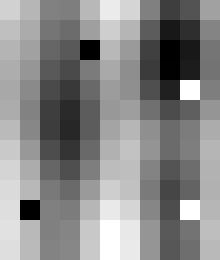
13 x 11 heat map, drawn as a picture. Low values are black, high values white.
Ninth with the highest average: bottom middle. Lone odd cells: 4, 2 higher and 2 lower than their neighbours. Ninth with the lowest average: top right. Stripes: upright, repeating 2 times.
